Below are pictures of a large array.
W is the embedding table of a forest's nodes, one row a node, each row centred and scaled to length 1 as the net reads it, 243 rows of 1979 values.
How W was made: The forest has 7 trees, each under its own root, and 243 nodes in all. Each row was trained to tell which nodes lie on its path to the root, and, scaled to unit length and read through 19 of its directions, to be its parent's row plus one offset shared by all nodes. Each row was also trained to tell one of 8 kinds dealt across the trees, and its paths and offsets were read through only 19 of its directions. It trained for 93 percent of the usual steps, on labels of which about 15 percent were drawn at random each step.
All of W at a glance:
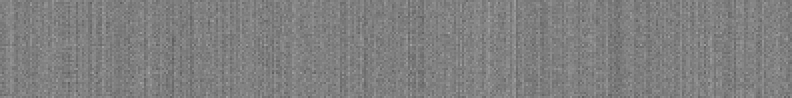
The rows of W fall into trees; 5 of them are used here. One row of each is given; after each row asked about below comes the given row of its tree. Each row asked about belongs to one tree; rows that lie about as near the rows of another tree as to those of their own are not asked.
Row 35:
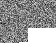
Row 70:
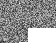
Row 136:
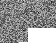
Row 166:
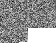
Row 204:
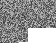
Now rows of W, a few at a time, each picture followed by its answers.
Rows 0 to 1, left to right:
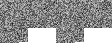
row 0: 70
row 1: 204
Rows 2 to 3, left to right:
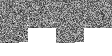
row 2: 166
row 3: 166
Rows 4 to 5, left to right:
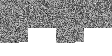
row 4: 136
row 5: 204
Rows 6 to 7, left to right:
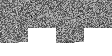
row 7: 136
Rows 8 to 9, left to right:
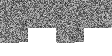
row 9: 204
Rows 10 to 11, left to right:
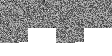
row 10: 136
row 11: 204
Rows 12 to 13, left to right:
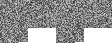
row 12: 204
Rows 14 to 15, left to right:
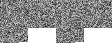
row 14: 204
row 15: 70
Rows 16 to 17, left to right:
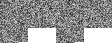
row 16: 204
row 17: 166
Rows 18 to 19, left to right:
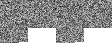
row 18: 70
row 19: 70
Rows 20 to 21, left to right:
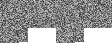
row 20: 35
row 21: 204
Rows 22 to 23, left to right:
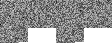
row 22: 166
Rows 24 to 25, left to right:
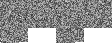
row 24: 204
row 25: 70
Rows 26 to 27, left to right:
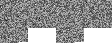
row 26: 136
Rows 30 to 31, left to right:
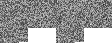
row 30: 70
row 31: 204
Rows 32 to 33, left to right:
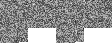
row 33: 204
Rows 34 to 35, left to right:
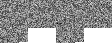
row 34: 70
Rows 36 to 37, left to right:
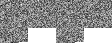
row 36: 136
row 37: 136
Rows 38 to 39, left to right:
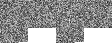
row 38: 204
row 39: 136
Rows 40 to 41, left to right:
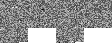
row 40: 166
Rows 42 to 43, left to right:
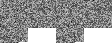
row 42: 166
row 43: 70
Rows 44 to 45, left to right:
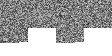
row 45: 70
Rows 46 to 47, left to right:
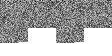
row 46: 204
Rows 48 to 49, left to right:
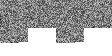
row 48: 166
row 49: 204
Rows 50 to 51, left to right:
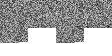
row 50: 204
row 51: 166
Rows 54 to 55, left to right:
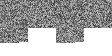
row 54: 70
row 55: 204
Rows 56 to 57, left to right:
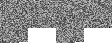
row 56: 35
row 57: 204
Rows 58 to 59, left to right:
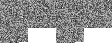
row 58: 136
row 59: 204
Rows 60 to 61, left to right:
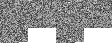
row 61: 136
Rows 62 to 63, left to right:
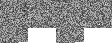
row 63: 166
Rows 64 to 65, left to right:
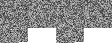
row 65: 166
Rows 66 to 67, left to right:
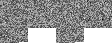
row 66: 166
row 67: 166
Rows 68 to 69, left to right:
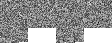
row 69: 70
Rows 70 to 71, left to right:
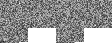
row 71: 166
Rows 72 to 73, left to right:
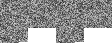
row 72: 136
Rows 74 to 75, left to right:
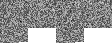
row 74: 204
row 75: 70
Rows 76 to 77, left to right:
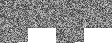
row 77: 166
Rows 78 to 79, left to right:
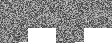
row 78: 70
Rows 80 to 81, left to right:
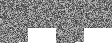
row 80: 204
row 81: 204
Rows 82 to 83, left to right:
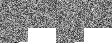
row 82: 136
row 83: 204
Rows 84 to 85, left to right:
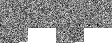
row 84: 166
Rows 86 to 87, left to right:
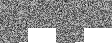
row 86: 70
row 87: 136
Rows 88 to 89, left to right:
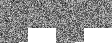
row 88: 166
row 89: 70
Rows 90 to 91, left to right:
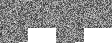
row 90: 204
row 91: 204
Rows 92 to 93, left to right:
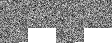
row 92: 204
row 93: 136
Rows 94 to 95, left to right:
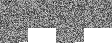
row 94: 136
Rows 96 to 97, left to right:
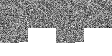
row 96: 136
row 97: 70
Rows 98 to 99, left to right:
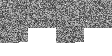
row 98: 204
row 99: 136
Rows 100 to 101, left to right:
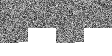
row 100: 136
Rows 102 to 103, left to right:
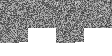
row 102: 204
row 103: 70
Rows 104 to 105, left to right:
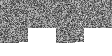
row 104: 166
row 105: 70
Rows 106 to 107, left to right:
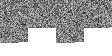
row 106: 204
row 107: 204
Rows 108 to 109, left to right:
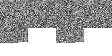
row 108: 70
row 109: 70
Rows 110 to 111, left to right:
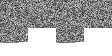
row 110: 136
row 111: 136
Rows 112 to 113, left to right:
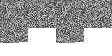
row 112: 204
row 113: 204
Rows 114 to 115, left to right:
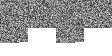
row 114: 136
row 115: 70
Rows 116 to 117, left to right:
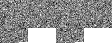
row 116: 70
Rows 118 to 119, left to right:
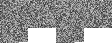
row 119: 166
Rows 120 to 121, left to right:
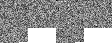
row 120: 204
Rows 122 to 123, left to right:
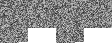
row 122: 70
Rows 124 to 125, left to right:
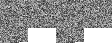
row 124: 136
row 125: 136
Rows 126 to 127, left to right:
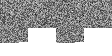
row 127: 136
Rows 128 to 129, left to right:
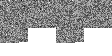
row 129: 70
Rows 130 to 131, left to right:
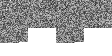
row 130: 204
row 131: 136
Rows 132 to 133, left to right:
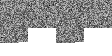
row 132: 136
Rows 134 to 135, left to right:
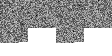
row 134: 204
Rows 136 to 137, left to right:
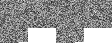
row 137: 136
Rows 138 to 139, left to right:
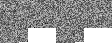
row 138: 70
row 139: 35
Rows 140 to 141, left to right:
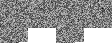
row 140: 136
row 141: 70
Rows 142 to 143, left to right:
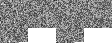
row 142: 70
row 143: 204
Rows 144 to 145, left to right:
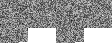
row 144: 204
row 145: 70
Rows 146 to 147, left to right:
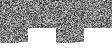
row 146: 136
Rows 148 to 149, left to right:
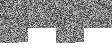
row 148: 204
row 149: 204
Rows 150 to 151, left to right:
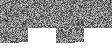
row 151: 70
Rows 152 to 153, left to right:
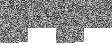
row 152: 166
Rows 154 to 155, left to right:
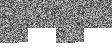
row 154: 70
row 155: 204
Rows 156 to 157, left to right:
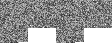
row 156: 136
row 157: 136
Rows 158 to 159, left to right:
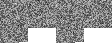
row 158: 70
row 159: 70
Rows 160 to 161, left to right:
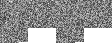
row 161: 70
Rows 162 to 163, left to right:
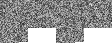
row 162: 204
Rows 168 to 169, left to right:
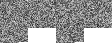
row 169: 70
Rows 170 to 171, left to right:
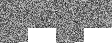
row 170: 136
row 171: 204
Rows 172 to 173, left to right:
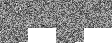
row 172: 136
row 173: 136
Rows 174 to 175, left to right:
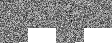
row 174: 166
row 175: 70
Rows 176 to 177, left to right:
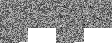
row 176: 166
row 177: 70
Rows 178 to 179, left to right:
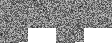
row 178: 166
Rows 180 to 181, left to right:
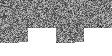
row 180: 70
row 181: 70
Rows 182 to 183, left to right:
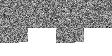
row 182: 70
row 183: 70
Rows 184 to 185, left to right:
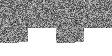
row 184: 70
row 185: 204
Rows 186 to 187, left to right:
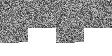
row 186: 136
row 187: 136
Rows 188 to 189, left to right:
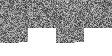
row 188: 166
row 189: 204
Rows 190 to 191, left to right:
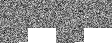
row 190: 70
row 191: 136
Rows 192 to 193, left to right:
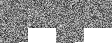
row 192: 166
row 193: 136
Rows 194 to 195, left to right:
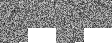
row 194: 70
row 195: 204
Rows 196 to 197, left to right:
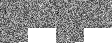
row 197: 204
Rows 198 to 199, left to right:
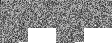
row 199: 136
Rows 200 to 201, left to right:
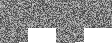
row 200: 166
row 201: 136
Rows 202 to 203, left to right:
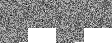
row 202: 204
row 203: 204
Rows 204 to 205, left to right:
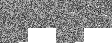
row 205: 204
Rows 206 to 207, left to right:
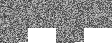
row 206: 70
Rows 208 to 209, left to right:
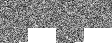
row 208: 70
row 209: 136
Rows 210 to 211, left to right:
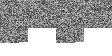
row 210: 136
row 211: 70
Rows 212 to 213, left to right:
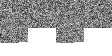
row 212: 204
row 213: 136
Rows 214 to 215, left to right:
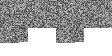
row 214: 136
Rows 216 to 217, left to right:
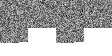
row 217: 136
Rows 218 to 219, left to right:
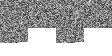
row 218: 136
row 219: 70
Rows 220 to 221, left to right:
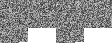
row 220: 204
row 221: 70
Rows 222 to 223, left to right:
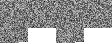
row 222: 166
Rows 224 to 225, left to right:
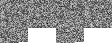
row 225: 204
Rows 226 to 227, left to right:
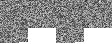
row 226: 70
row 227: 70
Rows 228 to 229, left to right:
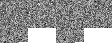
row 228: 204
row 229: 70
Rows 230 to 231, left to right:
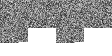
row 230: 204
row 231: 136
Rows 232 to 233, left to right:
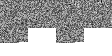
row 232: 70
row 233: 70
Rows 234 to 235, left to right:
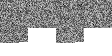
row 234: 136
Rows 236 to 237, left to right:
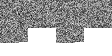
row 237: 136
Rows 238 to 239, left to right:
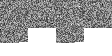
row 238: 204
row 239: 136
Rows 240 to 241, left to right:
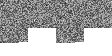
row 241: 70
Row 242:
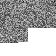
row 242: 136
